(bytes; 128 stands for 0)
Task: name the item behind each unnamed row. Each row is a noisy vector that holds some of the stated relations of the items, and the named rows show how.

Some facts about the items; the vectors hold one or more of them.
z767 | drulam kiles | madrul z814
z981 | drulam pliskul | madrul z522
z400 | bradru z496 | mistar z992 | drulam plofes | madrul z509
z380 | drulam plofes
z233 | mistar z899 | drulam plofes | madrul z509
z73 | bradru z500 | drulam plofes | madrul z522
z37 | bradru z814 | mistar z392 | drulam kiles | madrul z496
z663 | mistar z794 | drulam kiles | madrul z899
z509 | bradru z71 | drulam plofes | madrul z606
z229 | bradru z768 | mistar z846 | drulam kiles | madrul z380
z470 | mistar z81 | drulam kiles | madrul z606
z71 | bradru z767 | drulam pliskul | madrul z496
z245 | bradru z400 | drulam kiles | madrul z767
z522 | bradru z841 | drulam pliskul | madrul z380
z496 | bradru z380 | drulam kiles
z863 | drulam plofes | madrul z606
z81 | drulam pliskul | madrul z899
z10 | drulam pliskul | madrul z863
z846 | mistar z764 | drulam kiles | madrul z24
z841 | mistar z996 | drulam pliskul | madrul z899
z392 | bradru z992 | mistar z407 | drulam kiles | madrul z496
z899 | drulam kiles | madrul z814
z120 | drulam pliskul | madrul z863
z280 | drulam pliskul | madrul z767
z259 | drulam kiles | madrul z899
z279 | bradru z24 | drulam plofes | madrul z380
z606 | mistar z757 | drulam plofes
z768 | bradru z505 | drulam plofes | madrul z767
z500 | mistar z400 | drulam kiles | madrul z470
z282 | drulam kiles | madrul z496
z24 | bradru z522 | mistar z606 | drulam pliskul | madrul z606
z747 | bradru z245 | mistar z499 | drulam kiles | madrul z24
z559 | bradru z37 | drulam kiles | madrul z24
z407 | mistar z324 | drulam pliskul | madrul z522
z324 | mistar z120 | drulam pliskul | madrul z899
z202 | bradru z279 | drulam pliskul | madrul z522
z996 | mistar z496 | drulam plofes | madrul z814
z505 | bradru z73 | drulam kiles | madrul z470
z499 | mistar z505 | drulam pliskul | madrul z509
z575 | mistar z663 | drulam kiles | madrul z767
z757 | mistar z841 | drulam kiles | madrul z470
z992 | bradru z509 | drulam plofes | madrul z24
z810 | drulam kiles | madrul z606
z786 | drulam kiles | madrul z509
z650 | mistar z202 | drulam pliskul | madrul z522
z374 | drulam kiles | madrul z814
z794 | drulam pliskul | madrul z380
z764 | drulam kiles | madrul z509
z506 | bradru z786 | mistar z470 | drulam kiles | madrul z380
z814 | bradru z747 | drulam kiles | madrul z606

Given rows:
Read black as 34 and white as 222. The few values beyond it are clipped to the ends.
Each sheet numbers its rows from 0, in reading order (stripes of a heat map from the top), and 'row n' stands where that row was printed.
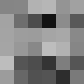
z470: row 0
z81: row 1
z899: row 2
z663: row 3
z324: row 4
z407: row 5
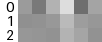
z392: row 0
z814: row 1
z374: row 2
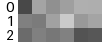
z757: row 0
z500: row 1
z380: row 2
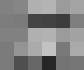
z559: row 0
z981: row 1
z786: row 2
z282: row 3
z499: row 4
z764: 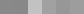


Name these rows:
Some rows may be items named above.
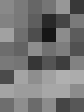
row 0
z768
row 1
z794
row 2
z81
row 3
z400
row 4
z650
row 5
z757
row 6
z899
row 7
z73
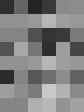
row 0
z24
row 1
z814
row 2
z202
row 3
z996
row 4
z814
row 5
z606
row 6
z575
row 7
z470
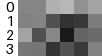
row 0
z470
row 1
z202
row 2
z120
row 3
z650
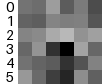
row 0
z992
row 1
z233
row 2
z810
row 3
z841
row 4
z71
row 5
z280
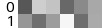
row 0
z496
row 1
z37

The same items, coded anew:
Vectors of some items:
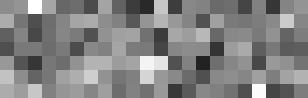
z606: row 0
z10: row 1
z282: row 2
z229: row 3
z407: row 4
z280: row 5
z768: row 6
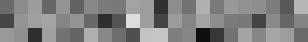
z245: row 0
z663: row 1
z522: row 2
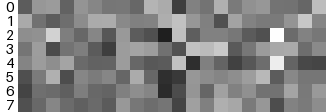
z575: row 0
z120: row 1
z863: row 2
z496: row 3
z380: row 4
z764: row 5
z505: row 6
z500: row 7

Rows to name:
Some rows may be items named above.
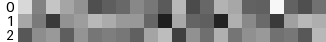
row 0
z996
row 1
z499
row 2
z575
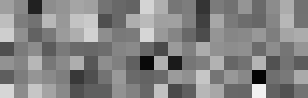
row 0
z794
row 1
z81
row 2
z280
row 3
z810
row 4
z233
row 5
z757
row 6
z996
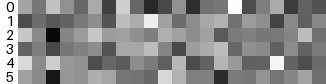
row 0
z400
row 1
z392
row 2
z71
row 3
z37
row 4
z996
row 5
z794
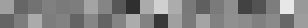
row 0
z24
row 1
z374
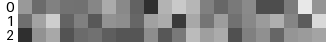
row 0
z24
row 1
z767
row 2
z470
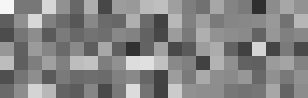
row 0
z841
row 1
z814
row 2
z810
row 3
z992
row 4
z324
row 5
z810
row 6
z899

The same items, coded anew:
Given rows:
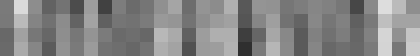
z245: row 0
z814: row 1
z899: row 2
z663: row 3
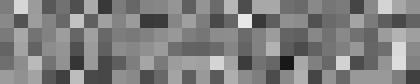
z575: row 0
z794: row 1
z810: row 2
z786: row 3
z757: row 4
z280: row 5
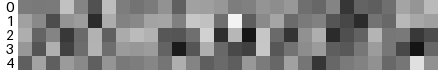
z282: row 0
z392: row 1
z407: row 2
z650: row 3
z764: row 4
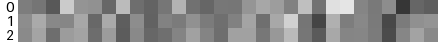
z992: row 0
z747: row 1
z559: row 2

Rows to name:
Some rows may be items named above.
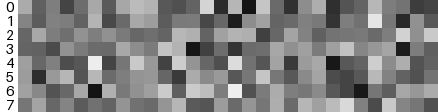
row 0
z407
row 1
z499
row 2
z899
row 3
z233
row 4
z324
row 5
z71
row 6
z37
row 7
z768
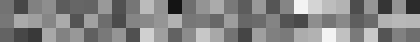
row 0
z606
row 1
z470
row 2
z996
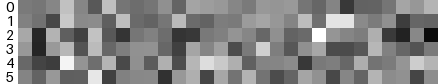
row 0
z282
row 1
z992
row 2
z24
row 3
z71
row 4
z496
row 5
z81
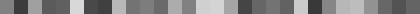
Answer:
z841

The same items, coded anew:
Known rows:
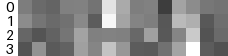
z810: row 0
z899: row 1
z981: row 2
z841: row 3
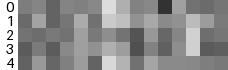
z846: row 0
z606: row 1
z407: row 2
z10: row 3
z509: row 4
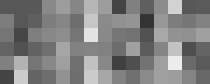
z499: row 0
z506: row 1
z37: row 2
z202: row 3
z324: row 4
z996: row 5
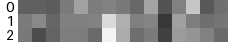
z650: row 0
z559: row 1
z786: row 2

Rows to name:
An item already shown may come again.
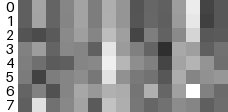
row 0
z280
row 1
z280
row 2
z499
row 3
z575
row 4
z757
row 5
z392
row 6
z24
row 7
z768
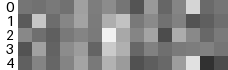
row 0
z407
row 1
z992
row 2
z470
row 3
z233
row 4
z81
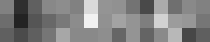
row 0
z282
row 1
z496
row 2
z794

